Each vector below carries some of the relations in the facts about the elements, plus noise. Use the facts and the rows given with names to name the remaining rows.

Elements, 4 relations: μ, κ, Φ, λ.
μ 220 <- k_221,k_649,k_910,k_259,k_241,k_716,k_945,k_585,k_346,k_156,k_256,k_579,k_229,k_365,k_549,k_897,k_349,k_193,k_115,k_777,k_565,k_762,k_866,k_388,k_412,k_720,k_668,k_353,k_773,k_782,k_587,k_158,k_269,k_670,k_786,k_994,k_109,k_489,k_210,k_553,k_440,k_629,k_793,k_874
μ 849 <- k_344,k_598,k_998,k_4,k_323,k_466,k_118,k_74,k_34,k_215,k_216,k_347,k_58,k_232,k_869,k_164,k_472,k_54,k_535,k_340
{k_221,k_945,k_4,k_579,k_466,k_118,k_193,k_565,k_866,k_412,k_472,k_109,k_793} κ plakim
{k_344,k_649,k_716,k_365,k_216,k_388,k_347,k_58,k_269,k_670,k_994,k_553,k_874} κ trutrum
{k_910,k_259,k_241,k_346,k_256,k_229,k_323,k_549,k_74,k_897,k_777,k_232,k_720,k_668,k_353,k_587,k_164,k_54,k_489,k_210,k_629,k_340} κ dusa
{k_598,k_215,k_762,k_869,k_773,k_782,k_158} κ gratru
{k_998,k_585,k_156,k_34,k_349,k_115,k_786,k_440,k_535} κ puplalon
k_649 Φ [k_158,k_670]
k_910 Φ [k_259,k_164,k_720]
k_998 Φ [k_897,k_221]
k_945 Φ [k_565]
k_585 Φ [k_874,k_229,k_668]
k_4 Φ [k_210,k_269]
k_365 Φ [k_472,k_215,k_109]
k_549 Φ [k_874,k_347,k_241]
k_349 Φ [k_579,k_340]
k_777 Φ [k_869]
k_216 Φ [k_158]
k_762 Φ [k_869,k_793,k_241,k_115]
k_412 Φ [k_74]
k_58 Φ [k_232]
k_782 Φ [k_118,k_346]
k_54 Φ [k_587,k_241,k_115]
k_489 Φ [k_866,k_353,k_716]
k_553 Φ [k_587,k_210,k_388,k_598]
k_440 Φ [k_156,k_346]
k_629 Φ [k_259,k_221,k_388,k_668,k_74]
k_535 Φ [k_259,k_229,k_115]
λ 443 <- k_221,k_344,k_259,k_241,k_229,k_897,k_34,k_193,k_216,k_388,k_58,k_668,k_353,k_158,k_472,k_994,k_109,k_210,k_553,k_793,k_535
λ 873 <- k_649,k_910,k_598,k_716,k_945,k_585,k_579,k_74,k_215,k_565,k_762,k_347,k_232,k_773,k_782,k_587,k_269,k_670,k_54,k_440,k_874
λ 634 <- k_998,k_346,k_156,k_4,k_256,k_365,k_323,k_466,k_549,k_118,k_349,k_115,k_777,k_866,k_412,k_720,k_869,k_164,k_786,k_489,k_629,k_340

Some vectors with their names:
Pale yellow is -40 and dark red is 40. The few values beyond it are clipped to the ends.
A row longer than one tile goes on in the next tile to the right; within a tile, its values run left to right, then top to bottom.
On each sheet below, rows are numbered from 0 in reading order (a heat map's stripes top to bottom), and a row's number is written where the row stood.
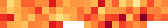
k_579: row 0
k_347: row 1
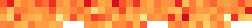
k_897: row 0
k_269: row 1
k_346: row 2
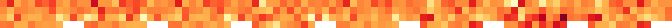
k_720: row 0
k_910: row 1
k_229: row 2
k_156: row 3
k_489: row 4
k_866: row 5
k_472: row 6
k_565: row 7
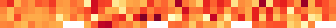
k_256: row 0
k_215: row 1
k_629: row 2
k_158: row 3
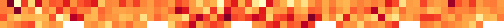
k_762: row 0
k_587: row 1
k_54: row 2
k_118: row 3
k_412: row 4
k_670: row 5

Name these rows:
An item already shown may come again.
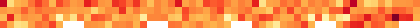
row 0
k_115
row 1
k_388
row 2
k_229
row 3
k_156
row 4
k_74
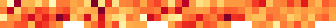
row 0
k_998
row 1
k_782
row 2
k_74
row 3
k_210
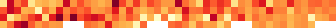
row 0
k_869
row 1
k_649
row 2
k_629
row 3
k_777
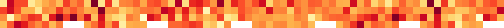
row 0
k_598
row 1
k_782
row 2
k_158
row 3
k_549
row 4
k_58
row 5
k_782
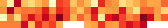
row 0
k_535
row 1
k_4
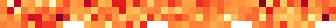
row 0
k_34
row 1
k_553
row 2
k_874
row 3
k_773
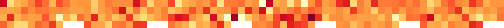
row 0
k_115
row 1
k_221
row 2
k_440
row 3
k_34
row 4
k_241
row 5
k_945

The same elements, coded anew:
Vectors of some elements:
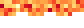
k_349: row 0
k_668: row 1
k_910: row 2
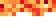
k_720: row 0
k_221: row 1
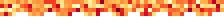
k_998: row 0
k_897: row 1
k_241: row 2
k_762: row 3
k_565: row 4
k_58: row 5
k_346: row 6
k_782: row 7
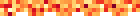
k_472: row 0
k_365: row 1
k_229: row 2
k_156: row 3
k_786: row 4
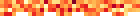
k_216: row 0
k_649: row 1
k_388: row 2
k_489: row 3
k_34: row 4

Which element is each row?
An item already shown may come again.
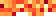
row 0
k_587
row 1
k_670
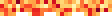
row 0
k_670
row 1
k_412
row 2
k_585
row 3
k_874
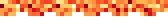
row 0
k_156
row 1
k_210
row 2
k_156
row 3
k_587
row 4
k_269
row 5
k_945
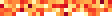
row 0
k_346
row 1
k_115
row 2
k_118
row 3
k_221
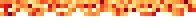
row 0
k_4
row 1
k_440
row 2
k_535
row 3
k_598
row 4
k_874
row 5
k_54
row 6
k_158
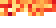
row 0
k_118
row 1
k_629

